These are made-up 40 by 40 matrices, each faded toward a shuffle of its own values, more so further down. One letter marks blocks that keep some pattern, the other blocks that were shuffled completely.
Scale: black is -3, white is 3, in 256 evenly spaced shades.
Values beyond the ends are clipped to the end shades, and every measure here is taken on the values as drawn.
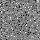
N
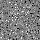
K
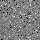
K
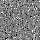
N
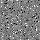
N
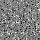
N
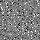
N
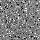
N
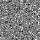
N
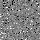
N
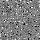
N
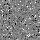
N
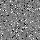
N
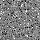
K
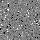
K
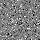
K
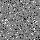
K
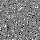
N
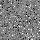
K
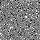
K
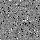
K
